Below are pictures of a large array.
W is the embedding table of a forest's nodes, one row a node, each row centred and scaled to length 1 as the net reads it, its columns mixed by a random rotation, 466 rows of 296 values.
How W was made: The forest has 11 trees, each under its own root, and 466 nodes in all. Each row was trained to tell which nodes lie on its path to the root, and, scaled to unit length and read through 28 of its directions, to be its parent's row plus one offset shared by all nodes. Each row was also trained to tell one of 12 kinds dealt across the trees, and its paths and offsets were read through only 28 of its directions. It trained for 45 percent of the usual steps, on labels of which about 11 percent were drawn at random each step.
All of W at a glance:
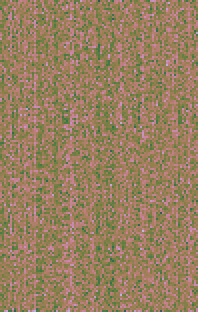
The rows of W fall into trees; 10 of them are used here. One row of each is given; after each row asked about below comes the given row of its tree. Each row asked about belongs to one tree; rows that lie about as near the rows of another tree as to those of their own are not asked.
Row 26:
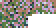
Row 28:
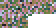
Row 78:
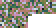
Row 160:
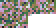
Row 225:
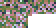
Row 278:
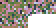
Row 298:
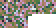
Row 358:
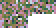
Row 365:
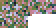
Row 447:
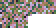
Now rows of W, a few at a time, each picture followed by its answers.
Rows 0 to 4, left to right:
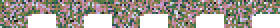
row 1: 160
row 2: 26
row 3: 298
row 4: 447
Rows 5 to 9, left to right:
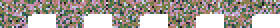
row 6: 365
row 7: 358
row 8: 298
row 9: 28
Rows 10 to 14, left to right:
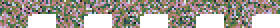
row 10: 358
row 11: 278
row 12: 278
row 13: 278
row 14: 278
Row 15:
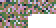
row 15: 26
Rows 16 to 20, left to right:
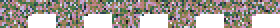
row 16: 28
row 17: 447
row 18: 160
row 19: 365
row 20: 26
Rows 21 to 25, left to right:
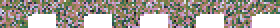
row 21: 28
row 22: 78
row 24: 78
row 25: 447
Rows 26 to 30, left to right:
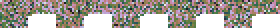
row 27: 365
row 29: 28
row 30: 447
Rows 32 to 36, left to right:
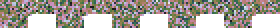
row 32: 447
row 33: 26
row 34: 225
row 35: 160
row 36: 78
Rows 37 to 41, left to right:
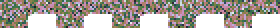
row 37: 225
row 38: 365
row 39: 28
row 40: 28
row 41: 160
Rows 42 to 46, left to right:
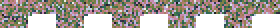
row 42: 160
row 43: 278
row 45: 358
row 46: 278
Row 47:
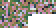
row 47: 278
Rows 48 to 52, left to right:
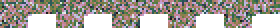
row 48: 358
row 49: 225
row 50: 26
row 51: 365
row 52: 160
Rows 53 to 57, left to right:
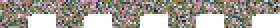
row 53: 26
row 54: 358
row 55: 78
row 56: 160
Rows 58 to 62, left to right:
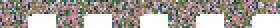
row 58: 447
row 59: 26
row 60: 278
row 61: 78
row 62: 78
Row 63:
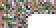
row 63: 28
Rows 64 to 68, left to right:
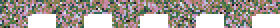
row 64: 278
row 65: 225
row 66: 160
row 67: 160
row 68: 26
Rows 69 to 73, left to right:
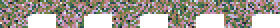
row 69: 447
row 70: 225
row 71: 447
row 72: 447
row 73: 298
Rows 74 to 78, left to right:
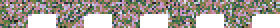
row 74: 160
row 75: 365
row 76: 160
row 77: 225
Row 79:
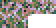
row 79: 298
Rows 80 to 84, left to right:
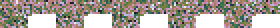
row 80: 26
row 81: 160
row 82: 160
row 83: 365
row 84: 358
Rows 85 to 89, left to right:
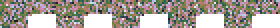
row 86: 160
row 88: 160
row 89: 26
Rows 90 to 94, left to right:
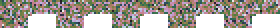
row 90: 278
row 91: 298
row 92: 278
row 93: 278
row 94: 298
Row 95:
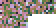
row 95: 358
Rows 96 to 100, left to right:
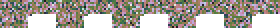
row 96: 447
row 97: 447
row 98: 278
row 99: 365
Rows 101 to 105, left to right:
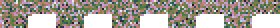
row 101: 78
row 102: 225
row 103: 225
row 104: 26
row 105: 28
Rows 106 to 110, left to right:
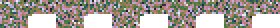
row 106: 225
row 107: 365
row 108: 365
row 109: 28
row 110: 225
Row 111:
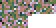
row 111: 447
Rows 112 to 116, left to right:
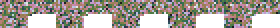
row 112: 447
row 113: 365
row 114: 358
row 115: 160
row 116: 278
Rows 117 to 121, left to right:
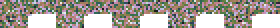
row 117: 225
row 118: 225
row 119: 78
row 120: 225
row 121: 160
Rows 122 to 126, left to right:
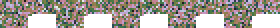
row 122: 278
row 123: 365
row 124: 28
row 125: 78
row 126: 78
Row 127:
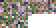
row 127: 298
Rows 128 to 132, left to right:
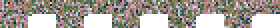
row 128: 365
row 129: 28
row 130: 26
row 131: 278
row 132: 365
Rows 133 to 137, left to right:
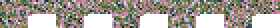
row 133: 26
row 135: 28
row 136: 447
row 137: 78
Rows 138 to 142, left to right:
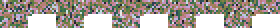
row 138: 447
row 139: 447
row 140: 28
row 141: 26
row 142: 26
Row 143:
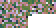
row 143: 225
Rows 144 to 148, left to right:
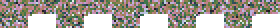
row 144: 160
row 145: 447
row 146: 28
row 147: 28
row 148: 78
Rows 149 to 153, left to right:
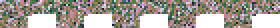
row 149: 26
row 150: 78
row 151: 78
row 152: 26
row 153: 278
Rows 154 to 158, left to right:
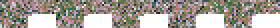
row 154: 160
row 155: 78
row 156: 358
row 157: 225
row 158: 358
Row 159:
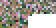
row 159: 160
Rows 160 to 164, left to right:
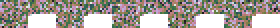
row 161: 365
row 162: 278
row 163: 447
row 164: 225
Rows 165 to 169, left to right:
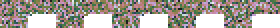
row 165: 358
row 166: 28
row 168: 225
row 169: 160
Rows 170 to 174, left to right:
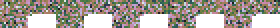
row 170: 365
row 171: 278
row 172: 358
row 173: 298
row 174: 358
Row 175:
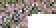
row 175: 365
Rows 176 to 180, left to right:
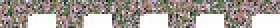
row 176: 358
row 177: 358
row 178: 160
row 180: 365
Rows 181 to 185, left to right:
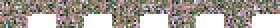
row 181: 365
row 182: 358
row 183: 160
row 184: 365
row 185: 358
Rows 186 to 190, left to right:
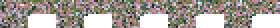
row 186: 225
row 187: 78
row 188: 278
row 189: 447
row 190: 28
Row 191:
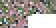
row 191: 447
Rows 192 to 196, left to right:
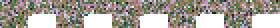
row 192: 365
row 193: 28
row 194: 365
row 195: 160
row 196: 160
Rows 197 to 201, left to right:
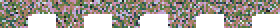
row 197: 26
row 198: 26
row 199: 28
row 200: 78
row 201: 78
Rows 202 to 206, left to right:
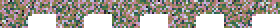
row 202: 78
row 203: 447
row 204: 26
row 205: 78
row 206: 26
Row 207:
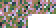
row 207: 298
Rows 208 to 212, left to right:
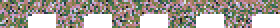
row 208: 78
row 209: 358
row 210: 225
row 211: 278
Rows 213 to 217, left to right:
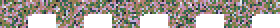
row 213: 160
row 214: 358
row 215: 298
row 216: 365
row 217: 28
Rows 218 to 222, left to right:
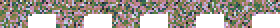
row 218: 358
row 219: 28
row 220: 225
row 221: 358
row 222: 78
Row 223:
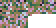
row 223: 278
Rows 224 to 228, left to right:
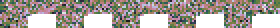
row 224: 278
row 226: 160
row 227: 160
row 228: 160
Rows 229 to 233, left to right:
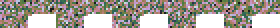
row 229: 225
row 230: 447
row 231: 447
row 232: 160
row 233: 160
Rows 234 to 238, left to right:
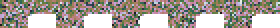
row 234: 298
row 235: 365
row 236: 28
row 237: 160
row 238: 28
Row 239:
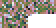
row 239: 28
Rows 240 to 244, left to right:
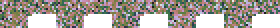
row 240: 365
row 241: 358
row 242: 358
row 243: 78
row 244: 447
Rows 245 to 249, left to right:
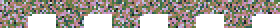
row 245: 365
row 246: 225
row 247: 447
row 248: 447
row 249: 78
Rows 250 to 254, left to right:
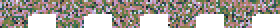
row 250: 225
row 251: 278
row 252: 26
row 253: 78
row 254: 160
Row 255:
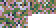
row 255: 365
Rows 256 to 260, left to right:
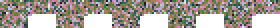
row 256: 26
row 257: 278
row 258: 78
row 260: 26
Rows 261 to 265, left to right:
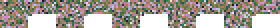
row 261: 358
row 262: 298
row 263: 160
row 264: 78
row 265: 26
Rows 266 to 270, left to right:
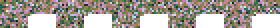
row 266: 298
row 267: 225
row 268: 447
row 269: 225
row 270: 365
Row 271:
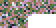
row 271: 365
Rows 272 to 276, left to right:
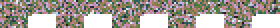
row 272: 225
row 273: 225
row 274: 225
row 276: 358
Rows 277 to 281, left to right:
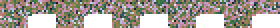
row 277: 365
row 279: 160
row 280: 78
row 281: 365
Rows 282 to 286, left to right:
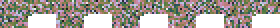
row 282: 225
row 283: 78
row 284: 447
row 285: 447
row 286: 78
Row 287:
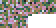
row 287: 28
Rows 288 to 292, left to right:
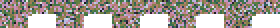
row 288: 278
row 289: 78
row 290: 160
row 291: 358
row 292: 358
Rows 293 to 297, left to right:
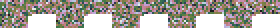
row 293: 26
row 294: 225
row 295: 447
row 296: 78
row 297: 358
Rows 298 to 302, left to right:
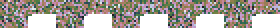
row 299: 28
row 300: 160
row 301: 26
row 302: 447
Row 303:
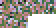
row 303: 358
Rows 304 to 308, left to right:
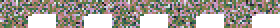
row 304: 28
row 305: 298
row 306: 278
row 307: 225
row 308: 28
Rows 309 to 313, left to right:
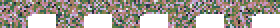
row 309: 358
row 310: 26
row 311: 28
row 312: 447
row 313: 160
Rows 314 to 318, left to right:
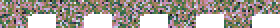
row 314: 160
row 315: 298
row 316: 358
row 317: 160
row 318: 225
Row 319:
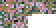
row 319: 160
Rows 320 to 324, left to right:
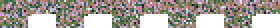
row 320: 278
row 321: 447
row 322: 26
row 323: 358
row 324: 26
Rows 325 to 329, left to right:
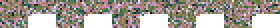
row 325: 278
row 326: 160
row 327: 160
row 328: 78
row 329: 278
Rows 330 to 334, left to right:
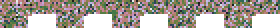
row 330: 365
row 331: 365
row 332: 358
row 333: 365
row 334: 365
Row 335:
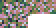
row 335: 298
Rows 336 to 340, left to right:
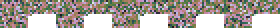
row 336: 298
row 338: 358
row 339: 28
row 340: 298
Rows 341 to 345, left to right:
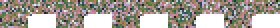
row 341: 26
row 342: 28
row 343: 28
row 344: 225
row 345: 78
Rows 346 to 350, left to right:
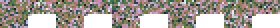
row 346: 26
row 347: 278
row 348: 278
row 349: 298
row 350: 28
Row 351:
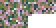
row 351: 225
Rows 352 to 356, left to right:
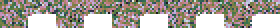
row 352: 278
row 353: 160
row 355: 225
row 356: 78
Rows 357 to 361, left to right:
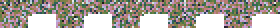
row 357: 358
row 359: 447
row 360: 365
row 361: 278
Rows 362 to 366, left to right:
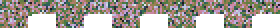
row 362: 28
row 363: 26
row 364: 225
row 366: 28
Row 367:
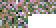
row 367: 278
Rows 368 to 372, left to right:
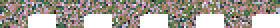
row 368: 278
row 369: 28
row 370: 447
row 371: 160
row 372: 160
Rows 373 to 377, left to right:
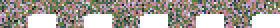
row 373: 225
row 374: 358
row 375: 365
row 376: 26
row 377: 447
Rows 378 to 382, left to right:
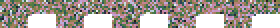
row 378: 447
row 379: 447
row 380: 225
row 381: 278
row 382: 358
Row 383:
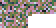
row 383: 78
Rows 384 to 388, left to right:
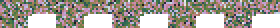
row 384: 278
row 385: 278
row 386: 365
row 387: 28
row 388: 160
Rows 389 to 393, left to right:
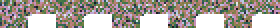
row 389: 26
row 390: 28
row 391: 160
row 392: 28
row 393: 225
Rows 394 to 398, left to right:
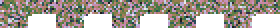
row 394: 78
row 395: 160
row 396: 298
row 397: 278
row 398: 365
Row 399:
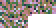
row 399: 358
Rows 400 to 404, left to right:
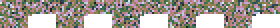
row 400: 160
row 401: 298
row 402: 447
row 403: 78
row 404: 365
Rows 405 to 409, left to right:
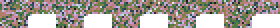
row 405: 78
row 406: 28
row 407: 225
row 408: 28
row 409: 365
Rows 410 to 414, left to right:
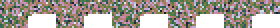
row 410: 225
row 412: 26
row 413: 298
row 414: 278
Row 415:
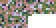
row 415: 160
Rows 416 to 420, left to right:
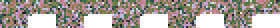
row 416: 160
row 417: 26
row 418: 28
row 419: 225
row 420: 160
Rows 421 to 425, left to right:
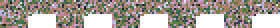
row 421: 28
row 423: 78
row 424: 26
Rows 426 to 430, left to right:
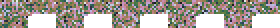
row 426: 28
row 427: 225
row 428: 160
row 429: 447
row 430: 358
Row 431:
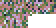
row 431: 78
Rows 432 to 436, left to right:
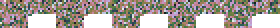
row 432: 447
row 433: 298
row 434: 278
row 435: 225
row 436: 365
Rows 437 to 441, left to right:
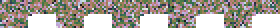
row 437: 78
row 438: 78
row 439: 278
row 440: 298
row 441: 365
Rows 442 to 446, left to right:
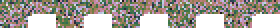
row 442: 78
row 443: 278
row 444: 28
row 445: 26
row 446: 26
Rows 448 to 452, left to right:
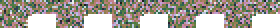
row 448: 447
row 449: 298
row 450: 78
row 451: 225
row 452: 78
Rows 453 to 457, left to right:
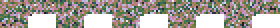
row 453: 160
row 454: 298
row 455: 365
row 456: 358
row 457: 298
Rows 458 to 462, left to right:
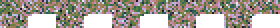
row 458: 358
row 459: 447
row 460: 447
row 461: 160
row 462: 28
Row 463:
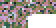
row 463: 358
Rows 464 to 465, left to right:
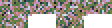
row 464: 160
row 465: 365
